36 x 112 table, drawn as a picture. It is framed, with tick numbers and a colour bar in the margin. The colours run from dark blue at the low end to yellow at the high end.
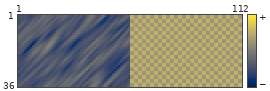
The table splits into one row of 2 panels. Panel 1,1: low, slanting up to the right. Panel 1,2: high, checkered.
